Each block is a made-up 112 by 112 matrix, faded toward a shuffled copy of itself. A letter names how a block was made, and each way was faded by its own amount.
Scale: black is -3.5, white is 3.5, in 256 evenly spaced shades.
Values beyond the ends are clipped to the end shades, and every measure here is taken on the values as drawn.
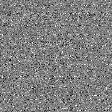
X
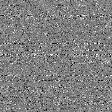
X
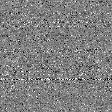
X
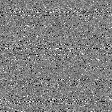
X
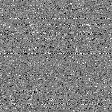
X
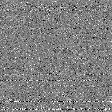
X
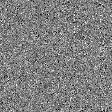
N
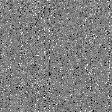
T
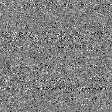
X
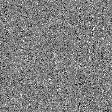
N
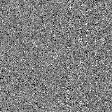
N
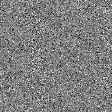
N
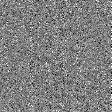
N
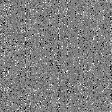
T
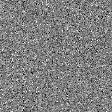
N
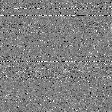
X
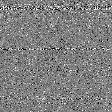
X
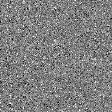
N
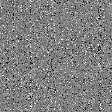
T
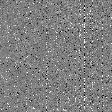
T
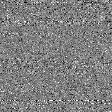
X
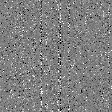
T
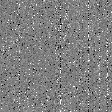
T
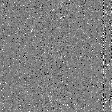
T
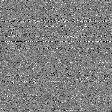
X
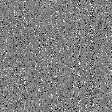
T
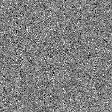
N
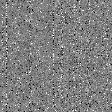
T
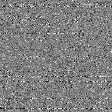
X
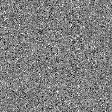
N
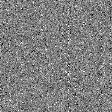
N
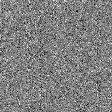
N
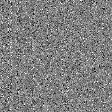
N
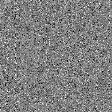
N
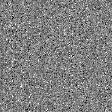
N
